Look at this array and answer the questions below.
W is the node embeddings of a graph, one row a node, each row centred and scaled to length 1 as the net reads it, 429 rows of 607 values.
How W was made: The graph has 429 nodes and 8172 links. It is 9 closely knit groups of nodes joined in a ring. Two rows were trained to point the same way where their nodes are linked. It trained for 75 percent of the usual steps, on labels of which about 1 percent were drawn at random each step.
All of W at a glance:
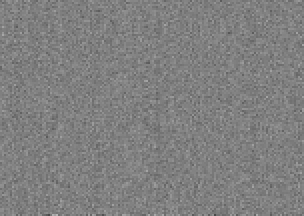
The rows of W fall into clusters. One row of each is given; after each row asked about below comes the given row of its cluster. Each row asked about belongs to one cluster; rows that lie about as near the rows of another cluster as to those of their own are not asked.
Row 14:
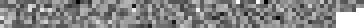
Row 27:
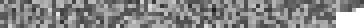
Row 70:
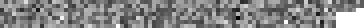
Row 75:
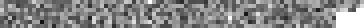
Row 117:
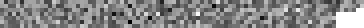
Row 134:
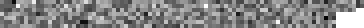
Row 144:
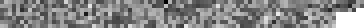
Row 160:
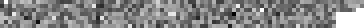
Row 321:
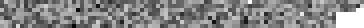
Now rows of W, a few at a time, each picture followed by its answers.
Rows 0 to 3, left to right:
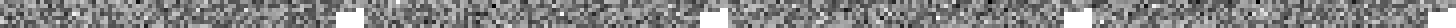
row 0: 117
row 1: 117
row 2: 160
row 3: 160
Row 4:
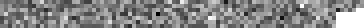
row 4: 75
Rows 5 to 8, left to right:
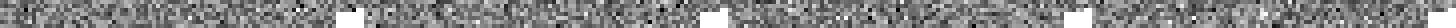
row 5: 14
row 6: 14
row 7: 321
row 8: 160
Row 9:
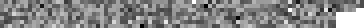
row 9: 70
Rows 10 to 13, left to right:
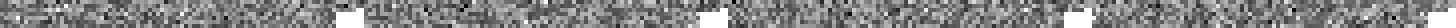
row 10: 134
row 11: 144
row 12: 117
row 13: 117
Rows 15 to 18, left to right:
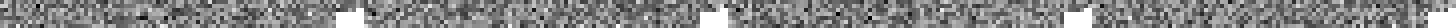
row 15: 144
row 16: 160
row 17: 321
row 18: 117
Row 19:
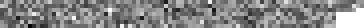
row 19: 144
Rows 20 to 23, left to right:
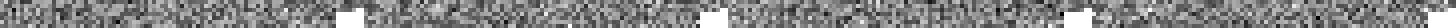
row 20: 27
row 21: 134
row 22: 27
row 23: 134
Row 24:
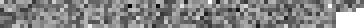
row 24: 70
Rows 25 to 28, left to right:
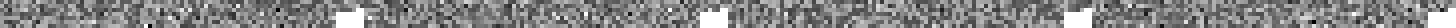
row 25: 160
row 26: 14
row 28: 75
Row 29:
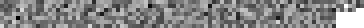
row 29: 134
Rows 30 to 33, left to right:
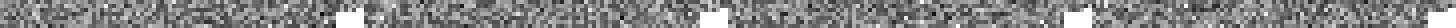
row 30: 117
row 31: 134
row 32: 321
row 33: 160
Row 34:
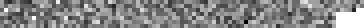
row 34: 75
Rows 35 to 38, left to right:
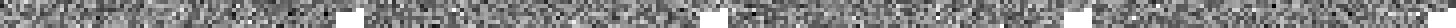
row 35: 160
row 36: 75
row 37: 75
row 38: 134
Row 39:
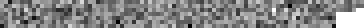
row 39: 27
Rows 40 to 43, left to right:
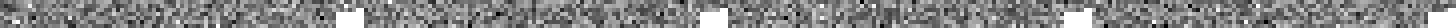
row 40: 134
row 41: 70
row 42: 70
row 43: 321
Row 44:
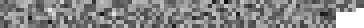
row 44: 134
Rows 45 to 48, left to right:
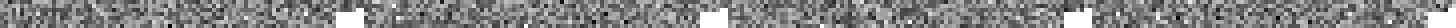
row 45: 27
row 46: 134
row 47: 144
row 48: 75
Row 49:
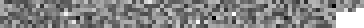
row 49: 75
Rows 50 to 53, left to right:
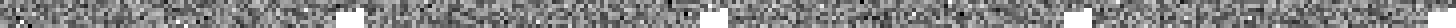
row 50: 144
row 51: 134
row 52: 70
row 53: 70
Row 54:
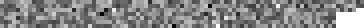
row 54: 134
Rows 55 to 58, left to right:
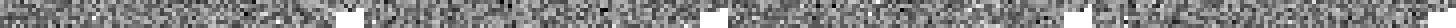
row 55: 75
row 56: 27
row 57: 75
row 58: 134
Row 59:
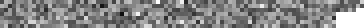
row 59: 144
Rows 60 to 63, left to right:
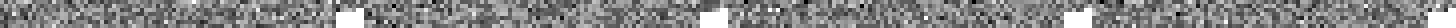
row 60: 70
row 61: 144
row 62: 14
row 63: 75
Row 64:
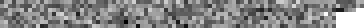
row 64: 144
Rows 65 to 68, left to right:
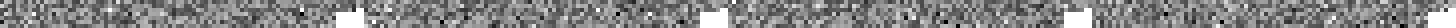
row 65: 144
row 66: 160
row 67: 160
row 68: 117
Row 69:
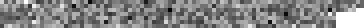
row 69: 70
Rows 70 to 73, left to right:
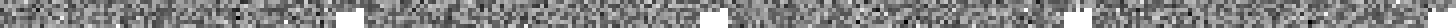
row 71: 134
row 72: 117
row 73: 75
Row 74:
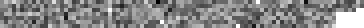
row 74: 144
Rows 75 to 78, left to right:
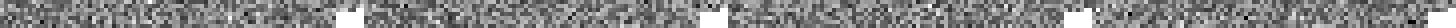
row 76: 75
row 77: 134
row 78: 160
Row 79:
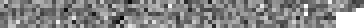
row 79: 27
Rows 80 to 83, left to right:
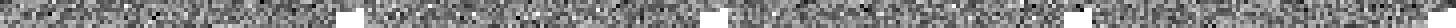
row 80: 160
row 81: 160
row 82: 14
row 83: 27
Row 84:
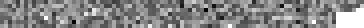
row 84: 321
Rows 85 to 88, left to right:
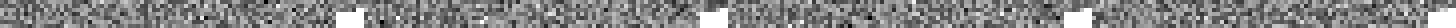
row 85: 14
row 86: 27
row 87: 27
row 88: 70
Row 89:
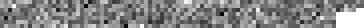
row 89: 70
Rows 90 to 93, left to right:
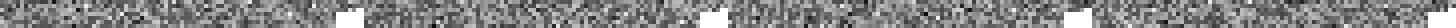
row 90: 321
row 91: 75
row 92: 27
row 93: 144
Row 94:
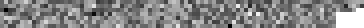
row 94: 160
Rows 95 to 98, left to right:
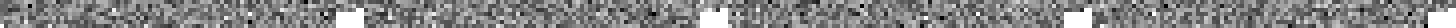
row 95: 134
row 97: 14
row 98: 70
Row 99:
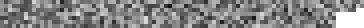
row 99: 75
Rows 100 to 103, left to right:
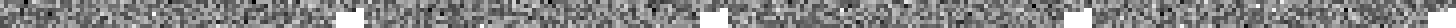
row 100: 75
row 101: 27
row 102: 134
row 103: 70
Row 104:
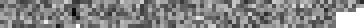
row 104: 14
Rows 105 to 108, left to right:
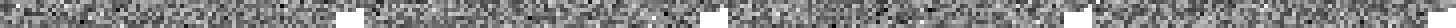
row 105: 134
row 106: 321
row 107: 321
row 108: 160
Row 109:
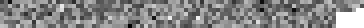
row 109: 160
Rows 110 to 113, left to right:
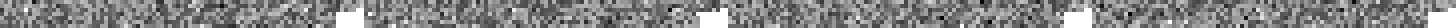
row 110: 117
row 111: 144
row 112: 117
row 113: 160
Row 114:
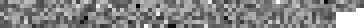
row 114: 134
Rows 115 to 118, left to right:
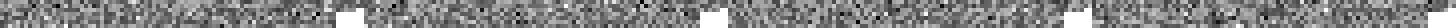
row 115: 70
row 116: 134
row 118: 144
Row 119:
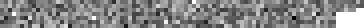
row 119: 70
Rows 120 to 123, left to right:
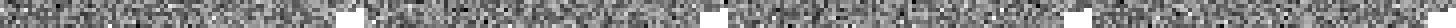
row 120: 75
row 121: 321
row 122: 27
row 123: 75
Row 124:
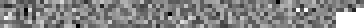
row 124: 14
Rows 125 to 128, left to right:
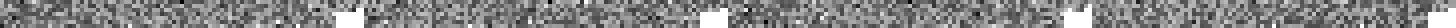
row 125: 75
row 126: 70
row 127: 75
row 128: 117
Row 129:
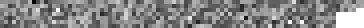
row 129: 117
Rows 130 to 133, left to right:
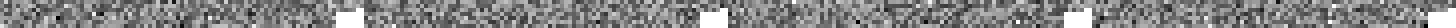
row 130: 160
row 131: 134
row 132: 117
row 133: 70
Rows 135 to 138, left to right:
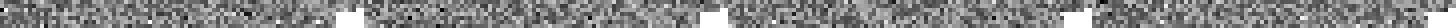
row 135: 75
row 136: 321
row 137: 144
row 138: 75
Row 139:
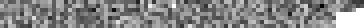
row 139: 27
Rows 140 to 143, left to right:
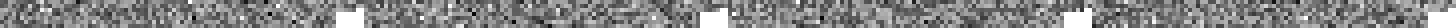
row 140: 14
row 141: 321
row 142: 144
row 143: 75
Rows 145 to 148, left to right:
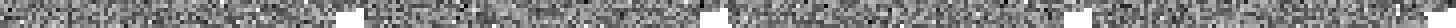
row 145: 70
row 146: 144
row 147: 134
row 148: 27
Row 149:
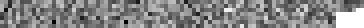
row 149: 27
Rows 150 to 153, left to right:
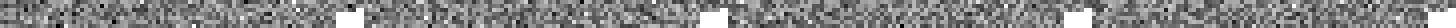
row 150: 14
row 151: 70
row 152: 134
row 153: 134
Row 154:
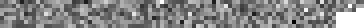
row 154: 14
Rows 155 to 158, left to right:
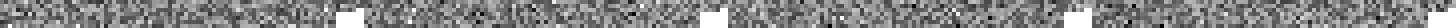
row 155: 70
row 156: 14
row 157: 117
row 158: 75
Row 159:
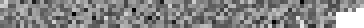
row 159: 117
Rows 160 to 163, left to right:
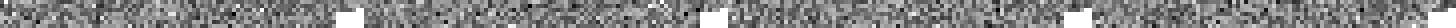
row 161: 117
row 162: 27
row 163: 27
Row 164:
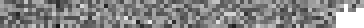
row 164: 75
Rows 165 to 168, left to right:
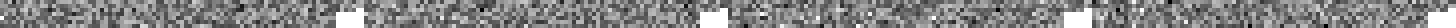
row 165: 117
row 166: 134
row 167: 144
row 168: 14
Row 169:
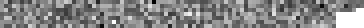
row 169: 27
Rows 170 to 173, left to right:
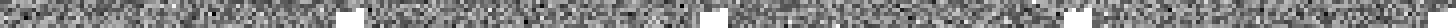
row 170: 160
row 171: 321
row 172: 75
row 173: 70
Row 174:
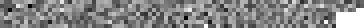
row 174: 134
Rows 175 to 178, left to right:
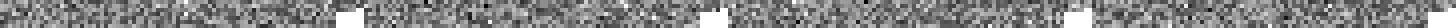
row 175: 70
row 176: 144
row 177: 117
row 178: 160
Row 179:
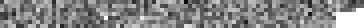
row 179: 27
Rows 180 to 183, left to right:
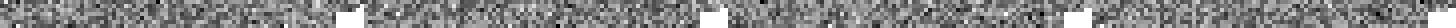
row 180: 321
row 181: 160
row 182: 117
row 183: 70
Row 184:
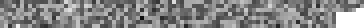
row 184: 321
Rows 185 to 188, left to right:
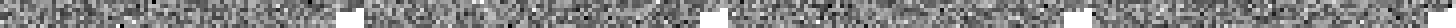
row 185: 27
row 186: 117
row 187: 144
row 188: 321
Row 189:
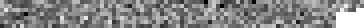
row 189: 75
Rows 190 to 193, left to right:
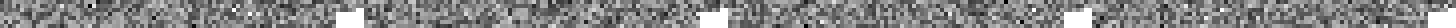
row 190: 160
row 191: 144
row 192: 14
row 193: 70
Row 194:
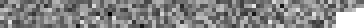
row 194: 14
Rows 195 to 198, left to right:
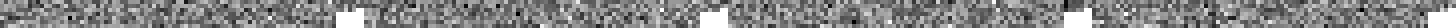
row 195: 70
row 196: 14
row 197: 144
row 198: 144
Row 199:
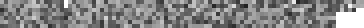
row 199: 117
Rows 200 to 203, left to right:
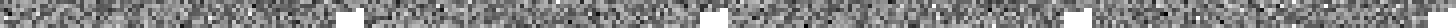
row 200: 160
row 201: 70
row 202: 160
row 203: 117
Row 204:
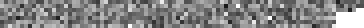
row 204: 70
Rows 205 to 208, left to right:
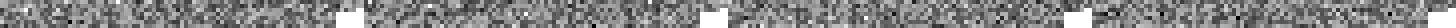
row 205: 117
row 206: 160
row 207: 70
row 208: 70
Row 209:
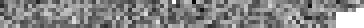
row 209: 321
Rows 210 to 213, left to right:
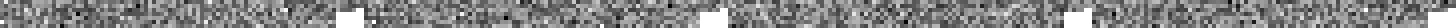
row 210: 27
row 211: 144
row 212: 117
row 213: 27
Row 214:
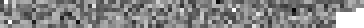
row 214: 160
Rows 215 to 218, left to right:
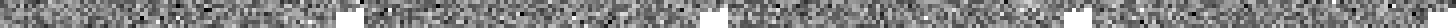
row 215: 321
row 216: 75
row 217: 14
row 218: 134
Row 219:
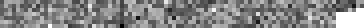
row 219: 144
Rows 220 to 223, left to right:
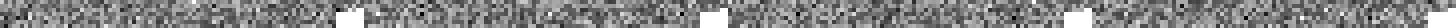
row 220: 70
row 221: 70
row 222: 70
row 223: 160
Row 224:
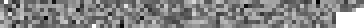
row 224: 321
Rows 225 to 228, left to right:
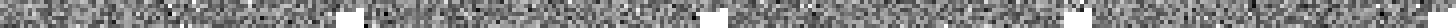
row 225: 117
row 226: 27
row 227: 75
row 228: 117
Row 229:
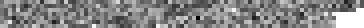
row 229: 144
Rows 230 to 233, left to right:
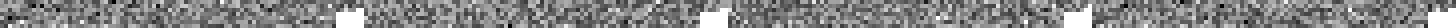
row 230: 70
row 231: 117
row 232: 75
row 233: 70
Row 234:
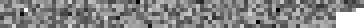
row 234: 27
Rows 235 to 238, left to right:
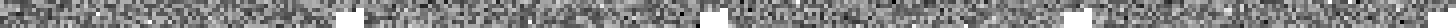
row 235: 75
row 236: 70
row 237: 144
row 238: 14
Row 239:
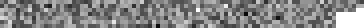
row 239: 14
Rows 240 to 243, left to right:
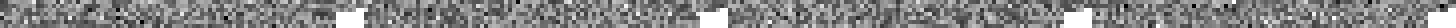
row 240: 134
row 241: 27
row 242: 70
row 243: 14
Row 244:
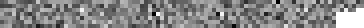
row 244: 14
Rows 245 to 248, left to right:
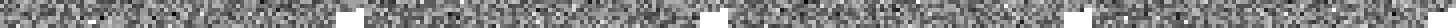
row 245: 160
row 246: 75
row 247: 14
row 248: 75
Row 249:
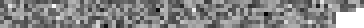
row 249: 321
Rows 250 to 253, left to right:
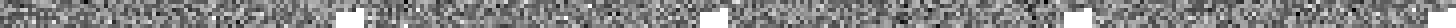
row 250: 75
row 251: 14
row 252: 321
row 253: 160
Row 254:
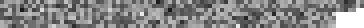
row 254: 144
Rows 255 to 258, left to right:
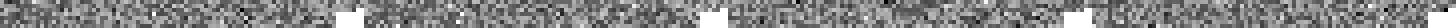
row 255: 75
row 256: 75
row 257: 144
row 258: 14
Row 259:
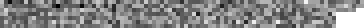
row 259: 75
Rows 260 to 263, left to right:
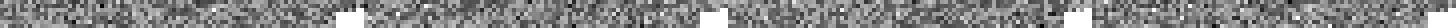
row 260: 144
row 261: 160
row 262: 117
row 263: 144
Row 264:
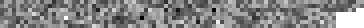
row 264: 144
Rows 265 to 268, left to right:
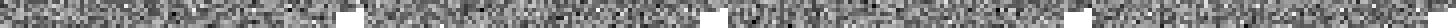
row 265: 321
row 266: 160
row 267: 27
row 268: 70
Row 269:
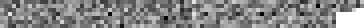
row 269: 321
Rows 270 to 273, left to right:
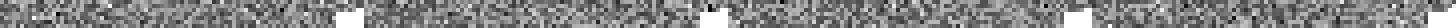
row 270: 134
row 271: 75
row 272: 321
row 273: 321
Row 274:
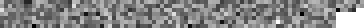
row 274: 75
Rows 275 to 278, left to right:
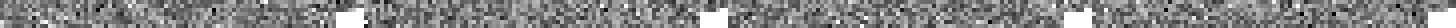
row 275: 144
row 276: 27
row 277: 75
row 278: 134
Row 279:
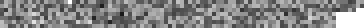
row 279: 144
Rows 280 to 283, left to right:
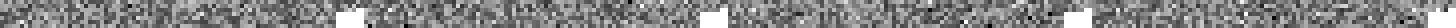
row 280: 70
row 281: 14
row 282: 117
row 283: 75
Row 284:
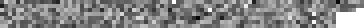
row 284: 321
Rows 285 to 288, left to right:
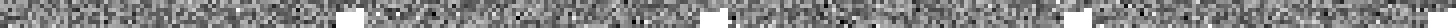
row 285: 70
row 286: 160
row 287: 27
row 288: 70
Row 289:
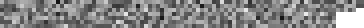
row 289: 134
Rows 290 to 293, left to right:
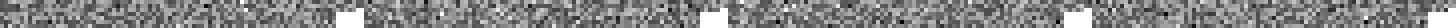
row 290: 134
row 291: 117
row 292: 134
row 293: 117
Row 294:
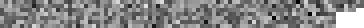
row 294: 70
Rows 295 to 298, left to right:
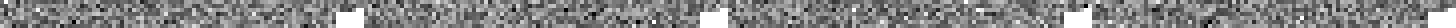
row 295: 321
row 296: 117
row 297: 321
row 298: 27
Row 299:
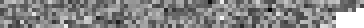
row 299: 144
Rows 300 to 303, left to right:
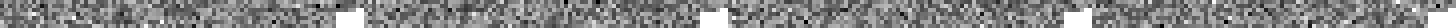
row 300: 144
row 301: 160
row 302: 160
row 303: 75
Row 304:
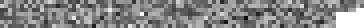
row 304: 144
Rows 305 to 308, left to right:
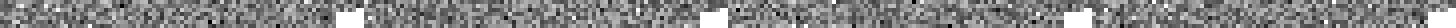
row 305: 134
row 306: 27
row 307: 70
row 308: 134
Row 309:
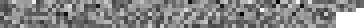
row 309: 134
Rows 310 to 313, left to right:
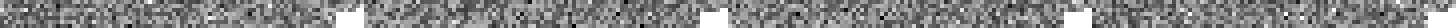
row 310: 75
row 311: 160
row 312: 160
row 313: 75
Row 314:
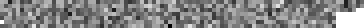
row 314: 27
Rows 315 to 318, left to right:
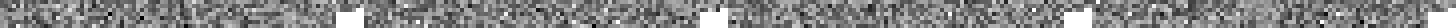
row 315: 321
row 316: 75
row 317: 14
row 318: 160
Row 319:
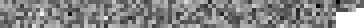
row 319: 70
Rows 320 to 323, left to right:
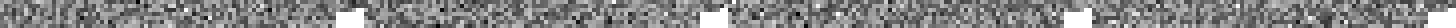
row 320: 27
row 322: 160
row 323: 70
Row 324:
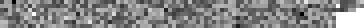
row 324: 144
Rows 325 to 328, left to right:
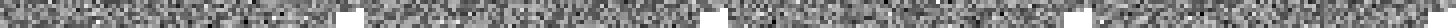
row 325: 321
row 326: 160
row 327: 144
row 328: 160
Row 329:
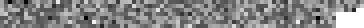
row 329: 75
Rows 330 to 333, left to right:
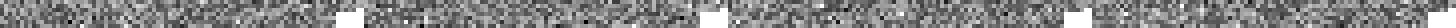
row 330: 117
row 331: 75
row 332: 160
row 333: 144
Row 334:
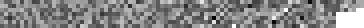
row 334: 117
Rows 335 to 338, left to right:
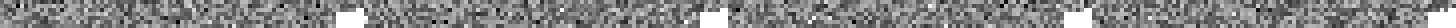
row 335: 321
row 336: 117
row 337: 134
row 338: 144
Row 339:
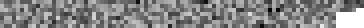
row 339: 27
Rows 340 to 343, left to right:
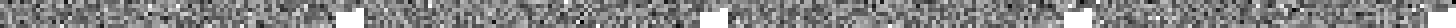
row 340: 27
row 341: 117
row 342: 27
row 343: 321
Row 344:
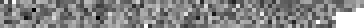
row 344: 160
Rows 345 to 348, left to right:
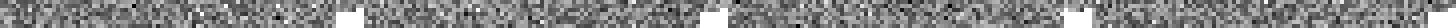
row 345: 14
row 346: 117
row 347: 75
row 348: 321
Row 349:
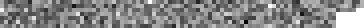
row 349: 75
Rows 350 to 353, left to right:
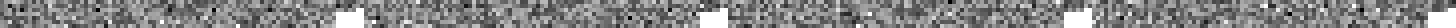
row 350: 144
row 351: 144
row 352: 144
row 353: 27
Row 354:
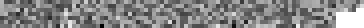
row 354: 75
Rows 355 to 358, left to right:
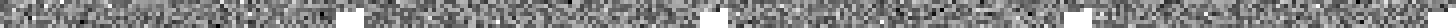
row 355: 134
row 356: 75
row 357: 321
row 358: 14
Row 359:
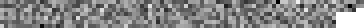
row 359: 14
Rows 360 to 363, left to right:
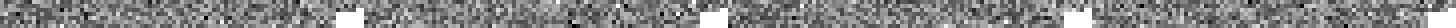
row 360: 75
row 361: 70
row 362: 75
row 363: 144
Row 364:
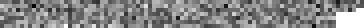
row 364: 70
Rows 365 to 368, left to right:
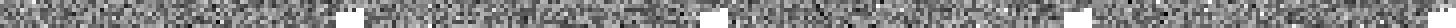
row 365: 117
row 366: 70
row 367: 27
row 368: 117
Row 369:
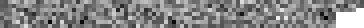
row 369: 134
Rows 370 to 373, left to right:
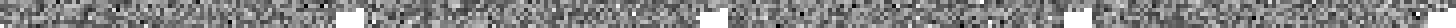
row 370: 134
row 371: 160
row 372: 117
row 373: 134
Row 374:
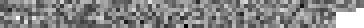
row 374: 134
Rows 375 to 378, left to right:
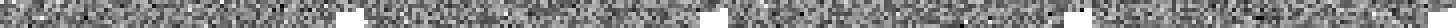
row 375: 134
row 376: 144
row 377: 117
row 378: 321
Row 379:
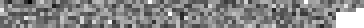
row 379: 75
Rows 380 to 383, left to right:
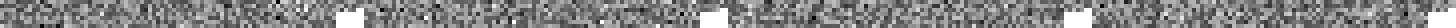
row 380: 14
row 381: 70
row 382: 134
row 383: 117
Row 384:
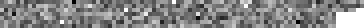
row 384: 321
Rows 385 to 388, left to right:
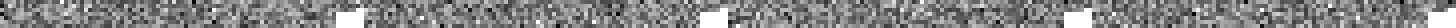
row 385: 321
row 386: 14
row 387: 70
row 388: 27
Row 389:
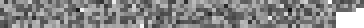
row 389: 70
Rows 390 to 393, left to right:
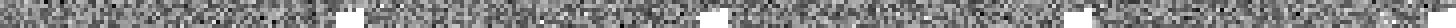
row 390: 117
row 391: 70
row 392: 14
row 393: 321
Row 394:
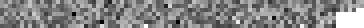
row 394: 117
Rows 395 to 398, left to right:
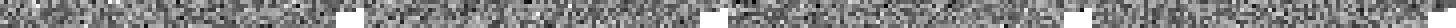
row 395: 117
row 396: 160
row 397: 75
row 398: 27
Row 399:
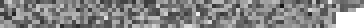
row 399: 321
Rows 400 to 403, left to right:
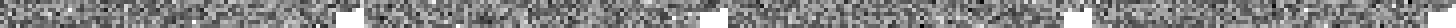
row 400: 321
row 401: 144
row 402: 75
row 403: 321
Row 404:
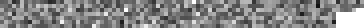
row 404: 321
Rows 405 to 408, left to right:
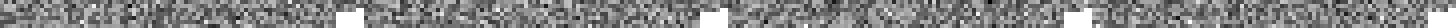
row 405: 70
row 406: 134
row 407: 160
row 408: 14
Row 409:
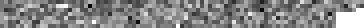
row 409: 160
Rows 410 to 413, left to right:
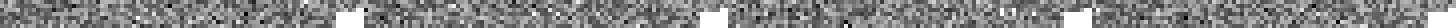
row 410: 75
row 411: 75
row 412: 27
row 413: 75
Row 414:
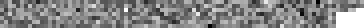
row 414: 321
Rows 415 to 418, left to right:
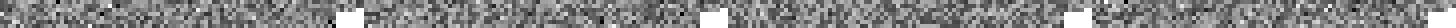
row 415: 134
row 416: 70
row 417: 117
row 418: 160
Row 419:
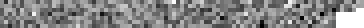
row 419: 117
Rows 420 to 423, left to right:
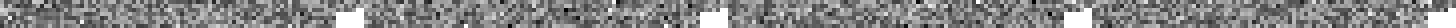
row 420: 75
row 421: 117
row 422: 134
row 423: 144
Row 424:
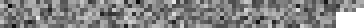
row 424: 117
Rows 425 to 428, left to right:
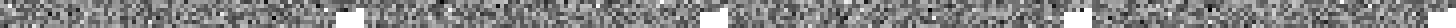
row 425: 70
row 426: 14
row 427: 117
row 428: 134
